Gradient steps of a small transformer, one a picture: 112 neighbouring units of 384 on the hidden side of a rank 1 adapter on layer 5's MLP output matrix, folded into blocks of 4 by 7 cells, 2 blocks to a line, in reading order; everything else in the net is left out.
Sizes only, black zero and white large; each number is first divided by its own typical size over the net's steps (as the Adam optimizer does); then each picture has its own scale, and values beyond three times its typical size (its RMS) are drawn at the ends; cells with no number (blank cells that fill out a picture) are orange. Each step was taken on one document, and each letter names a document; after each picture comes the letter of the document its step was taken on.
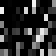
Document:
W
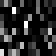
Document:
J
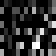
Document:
W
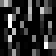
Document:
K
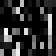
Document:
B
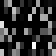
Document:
J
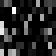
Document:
J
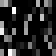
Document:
J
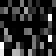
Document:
B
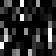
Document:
B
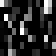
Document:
K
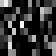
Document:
K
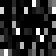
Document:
W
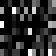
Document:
W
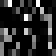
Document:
B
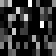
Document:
K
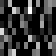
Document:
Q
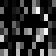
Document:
W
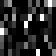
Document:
Q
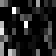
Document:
J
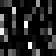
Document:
J
